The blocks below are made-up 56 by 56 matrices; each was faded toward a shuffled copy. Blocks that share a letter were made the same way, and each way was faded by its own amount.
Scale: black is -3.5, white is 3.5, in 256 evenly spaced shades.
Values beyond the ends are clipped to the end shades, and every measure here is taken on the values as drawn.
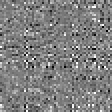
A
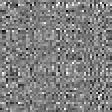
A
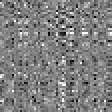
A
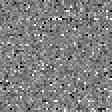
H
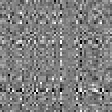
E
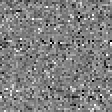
H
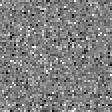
H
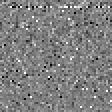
H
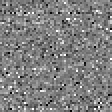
H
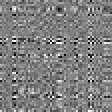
E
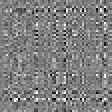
E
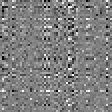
E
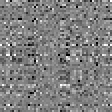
A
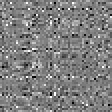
A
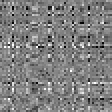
E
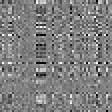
E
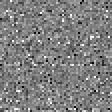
H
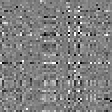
E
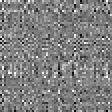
A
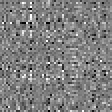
A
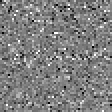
H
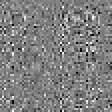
A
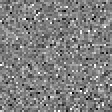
H
